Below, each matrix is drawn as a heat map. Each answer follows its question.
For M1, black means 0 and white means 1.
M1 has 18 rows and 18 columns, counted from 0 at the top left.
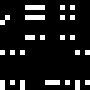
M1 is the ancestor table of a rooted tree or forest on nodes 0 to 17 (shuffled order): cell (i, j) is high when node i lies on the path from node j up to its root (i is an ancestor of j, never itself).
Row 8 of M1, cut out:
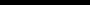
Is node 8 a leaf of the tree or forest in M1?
yes
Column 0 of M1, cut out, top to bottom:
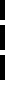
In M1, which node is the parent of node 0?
4
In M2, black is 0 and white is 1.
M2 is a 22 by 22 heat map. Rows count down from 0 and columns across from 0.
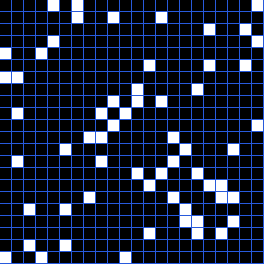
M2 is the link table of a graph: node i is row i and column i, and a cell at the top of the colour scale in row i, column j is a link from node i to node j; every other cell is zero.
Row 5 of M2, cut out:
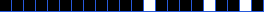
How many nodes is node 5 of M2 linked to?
3
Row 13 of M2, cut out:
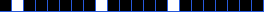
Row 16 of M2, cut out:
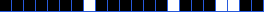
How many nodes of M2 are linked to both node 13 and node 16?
1
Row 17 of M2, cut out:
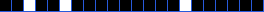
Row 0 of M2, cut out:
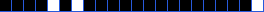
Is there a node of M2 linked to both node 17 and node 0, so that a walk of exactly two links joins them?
no
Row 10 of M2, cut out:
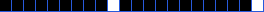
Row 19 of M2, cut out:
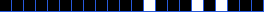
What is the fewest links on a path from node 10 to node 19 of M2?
6
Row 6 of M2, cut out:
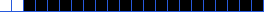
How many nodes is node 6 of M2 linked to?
2
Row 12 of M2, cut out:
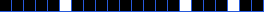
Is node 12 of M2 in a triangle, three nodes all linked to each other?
no
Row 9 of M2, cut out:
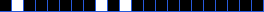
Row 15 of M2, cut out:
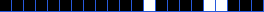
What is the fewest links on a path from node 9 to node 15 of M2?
6
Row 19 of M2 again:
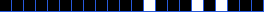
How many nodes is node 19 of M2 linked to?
3
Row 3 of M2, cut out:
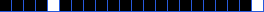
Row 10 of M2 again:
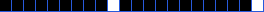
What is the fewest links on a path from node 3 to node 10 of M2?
2
